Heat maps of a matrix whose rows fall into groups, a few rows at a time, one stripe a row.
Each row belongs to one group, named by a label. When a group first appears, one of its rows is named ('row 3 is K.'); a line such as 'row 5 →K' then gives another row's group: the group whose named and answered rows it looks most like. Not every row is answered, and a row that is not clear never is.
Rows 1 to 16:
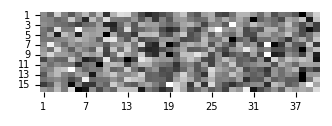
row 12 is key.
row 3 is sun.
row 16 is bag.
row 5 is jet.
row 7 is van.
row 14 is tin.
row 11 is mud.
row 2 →bag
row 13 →tin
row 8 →tin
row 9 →van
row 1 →tin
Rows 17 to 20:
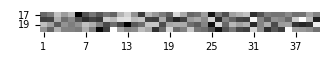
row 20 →mud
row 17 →bag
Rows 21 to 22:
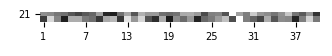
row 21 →sun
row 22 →van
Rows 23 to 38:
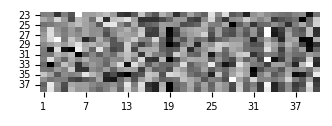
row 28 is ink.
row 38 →van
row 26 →van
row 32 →van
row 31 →bag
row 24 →tin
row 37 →van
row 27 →van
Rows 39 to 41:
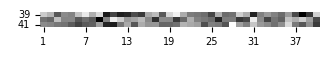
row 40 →mud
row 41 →sun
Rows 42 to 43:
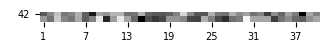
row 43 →tin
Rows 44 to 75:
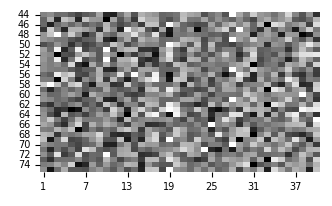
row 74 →bag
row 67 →bag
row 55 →sun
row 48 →ink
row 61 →sun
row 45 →jet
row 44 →sun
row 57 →jet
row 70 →sun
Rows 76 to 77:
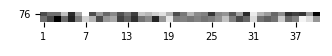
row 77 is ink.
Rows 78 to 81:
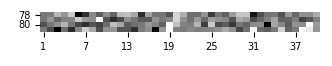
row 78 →bag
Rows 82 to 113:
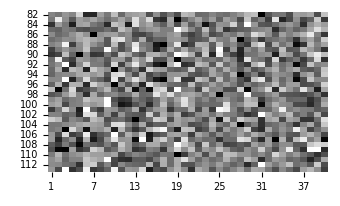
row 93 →jet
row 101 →key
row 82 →bag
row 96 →jet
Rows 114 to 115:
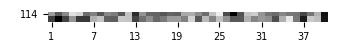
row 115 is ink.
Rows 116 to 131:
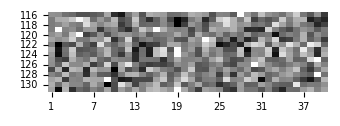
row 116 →sun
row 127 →jet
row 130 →mud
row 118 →key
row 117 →key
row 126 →tin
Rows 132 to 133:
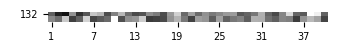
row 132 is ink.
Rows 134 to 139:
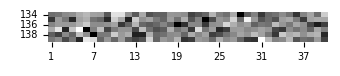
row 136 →key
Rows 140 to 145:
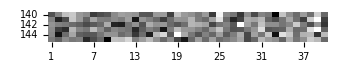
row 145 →mud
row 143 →ink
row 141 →ink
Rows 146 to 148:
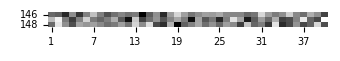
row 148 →van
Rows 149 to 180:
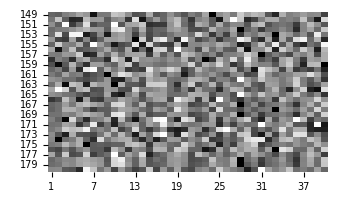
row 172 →key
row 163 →jet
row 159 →ink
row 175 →bag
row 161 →mud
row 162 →sun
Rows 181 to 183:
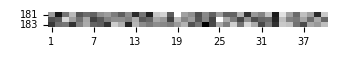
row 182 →key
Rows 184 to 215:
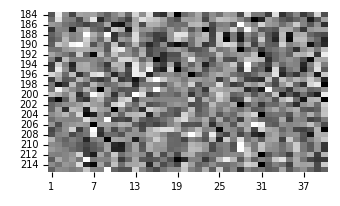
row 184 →van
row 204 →bag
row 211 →sun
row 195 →van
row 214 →bag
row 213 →key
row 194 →van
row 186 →sun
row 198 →ink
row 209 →mud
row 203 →jet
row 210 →sun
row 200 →tin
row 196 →tin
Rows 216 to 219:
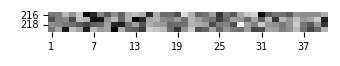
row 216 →bag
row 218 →sun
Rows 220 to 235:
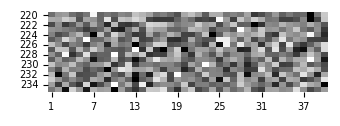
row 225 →key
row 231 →mud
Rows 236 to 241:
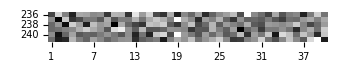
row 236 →van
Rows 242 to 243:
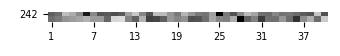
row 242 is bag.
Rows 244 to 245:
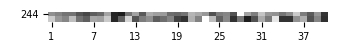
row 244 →sun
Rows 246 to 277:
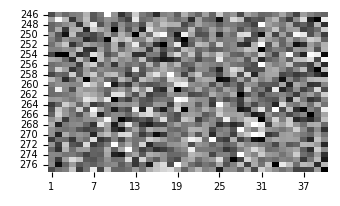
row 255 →bag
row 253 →bag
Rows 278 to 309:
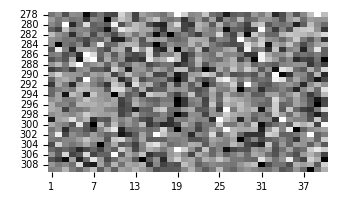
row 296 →key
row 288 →key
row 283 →sun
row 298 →key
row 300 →bag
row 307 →ink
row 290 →van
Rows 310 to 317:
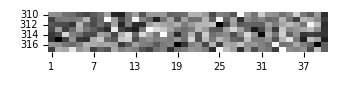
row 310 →sun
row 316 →key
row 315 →ink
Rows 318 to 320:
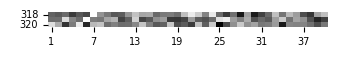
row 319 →key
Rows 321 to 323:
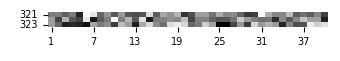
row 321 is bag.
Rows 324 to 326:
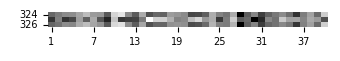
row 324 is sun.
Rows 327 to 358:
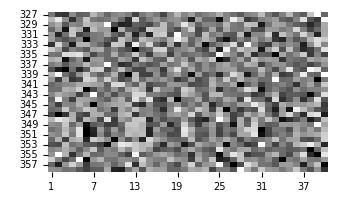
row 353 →mud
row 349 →bag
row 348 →tin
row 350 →bag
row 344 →van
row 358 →sun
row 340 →key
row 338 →ink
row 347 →ink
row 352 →jet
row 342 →bag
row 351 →bag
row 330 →jet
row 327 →ink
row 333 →van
